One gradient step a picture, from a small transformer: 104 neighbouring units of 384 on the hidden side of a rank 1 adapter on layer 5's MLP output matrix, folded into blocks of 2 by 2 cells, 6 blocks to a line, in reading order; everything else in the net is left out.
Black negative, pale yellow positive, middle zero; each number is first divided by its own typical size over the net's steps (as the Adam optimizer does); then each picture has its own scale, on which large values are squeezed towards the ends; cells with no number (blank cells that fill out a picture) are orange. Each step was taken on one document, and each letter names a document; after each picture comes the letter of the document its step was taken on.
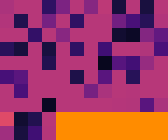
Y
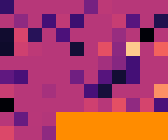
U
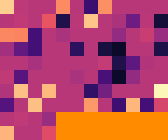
U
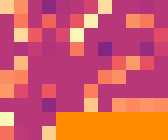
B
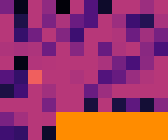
B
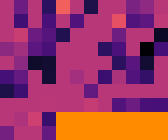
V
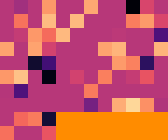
V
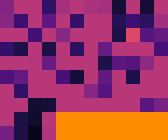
Y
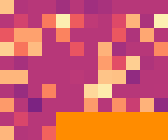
U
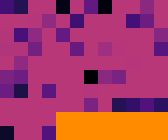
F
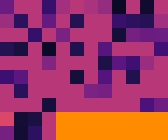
Y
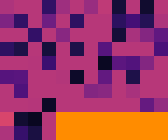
Y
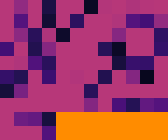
V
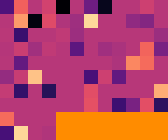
B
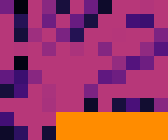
B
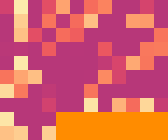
B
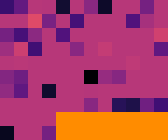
F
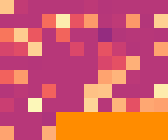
U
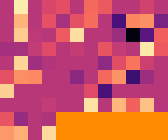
B
